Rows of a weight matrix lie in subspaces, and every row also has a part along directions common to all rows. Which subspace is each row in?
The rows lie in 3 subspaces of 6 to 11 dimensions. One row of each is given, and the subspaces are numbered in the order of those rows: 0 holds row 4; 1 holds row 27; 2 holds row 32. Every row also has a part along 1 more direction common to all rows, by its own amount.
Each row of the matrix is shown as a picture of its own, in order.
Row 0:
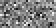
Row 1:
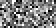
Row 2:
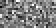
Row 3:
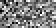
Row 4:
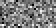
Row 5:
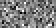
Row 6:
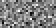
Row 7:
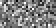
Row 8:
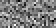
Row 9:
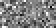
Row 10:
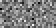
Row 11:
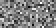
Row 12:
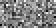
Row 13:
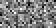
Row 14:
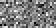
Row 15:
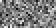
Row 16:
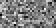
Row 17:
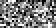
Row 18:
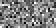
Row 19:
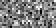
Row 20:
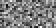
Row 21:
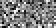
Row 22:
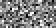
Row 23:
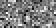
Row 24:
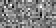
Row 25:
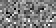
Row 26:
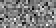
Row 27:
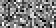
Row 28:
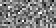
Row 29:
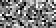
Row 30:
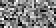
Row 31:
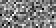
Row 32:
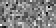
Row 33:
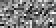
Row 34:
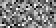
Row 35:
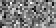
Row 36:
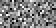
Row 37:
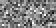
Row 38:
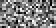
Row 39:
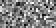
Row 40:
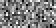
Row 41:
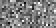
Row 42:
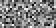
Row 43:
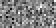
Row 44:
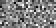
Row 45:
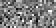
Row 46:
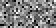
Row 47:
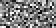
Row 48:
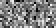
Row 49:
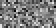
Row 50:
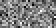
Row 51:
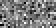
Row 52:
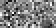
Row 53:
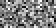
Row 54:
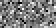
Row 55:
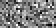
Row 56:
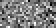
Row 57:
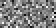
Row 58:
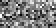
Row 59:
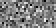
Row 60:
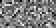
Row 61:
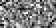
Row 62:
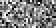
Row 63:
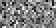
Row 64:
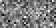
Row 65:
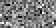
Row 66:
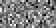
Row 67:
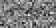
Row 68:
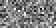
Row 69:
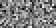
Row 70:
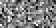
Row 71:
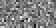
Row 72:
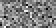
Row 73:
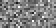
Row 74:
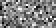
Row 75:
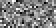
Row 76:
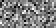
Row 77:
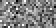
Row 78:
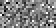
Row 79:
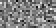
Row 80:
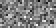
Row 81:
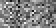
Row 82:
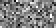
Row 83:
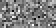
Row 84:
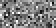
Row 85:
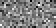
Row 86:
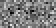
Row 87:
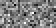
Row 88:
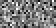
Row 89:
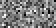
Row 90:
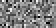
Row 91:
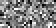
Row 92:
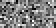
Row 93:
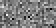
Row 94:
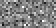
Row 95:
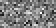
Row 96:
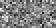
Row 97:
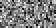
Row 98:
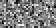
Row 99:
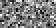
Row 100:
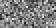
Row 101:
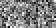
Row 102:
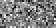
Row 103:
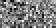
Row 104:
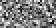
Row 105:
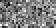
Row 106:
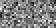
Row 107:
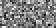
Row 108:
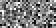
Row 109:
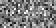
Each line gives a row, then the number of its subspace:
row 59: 1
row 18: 0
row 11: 0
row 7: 0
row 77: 0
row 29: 0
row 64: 1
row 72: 0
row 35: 1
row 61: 0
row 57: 2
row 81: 0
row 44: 1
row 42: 0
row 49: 0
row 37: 1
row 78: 0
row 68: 1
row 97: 2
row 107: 2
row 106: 0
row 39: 2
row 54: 1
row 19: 0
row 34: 0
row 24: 2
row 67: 1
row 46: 2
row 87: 0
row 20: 0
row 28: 0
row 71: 2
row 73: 0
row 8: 0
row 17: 0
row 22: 0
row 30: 0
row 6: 0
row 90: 2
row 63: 1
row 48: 2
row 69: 1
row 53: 0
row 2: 2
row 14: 2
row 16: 1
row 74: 0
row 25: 1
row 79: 2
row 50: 0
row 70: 2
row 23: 0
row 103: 2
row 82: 2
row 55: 0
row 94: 1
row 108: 2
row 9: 2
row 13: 1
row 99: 2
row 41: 0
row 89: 1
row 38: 2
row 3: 2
